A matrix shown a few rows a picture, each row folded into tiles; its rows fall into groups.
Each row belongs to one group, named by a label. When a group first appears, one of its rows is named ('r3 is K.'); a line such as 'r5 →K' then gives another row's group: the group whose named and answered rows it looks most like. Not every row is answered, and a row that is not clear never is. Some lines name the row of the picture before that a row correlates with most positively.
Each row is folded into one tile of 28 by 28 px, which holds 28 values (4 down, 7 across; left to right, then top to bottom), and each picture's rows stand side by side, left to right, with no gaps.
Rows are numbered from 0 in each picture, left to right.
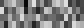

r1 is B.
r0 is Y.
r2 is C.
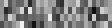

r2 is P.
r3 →B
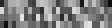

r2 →Y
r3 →C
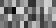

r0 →B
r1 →P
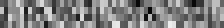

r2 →B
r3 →P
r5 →Y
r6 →C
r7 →P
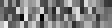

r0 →B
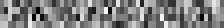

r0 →C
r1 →Y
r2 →B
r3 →Y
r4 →B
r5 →Y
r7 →P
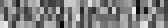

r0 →C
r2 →P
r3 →Y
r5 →C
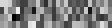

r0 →C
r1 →C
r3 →B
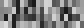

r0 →C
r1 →P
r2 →B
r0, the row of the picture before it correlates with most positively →1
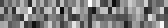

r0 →B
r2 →B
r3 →Y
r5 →B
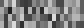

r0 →Y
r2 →P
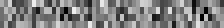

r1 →Y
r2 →Y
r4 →B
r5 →C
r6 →Y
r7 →Y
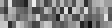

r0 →C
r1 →B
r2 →B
